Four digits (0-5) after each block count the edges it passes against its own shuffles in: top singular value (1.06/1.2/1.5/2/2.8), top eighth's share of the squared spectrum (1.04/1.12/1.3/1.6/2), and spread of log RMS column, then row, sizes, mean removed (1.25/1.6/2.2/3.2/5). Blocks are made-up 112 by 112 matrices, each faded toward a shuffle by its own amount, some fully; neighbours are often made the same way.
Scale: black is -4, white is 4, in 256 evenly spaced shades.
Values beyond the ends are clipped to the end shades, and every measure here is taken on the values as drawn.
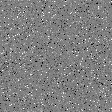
0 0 0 0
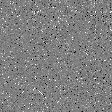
3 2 1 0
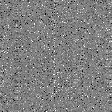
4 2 1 0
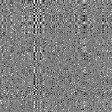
5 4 3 3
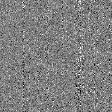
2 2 3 0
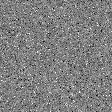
0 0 0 0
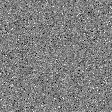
1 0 0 0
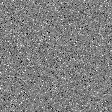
0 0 0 0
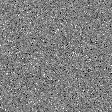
0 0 0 0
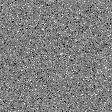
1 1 0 0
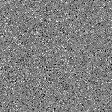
3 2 0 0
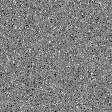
2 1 0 0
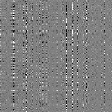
5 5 4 2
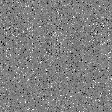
3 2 1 0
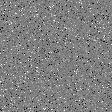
0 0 0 0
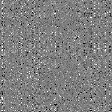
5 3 3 2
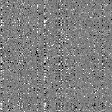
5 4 3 2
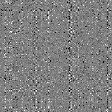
5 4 3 2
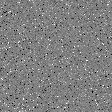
0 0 0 0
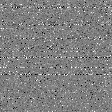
2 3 0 3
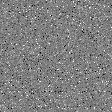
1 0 0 1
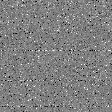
2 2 0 2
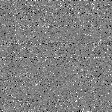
1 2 0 2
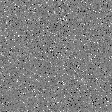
0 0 0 1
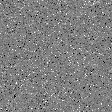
0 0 0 0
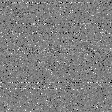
2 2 0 2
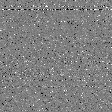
3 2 0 2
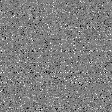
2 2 0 2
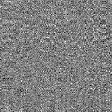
4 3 2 2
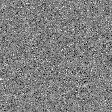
2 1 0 0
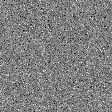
1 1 0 0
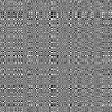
5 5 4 4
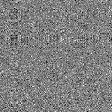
4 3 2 2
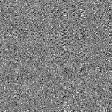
4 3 2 2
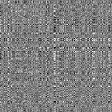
5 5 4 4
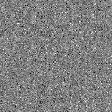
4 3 1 1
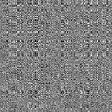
5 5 4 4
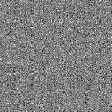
4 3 2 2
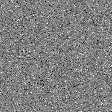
2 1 0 0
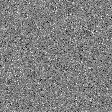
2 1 0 0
